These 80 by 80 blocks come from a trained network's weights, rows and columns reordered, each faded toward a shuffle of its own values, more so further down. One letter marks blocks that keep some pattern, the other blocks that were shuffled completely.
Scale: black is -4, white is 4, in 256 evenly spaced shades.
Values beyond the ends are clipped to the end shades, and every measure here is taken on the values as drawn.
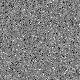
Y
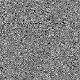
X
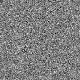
X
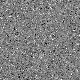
Y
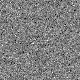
Y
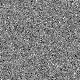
Y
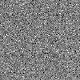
X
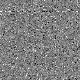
X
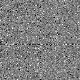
X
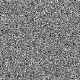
X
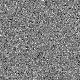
Y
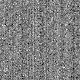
X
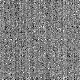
X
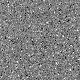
Y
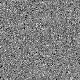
X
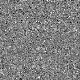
X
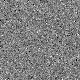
Y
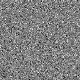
X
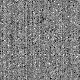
X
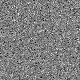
Y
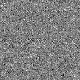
X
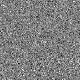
X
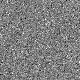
Y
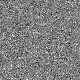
Y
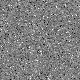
Y
